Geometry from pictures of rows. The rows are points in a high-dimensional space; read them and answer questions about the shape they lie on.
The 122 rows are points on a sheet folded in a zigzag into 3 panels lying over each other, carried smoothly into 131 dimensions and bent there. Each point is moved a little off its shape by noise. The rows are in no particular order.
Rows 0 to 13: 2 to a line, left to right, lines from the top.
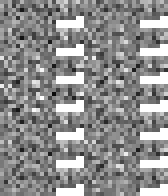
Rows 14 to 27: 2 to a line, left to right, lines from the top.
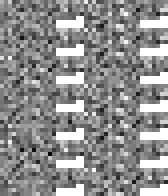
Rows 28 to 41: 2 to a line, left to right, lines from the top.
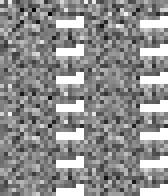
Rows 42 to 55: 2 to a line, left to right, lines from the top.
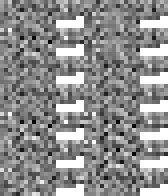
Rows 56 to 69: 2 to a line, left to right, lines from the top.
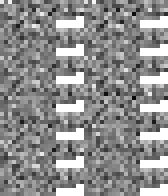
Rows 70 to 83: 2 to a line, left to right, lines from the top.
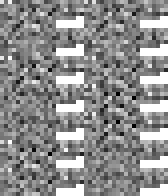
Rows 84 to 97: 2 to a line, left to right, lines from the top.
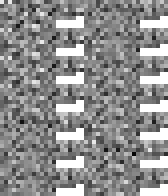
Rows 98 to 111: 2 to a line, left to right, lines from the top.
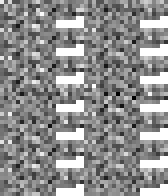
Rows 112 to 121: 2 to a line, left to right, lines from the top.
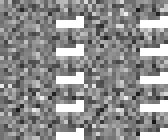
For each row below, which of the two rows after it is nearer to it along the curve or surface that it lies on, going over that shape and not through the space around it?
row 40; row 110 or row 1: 110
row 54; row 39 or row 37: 39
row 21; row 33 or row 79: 79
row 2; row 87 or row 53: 87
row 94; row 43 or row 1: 43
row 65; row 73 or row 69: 73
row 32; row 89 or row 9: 9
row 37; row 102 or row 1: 1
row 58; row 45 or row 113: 113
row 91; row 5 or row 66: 66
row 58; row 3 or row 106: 3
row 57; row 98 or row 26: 98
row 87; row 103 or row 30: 30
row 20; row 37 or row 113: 113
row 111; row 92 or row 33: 33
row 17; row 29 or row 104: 29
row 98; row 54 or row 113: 113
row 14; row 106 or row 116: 106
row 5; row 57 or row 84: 57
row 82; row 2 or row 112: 2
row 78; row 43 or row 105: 105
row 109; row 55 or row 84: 84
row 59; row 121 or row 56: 56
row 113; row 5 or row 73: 5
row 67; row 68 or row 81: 81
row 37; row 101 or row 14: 14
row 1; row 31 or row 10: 10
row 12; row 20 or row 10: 10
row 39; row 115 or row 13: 13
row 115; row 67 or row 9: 67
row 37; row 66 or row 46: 66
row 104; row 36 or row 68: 68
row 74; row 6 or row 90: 6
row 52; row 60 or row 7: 7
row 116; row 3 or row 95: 3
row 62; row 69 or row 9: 9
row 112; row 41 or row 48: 48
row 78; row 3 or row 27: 3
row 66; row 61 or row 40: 40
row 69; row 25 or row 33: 25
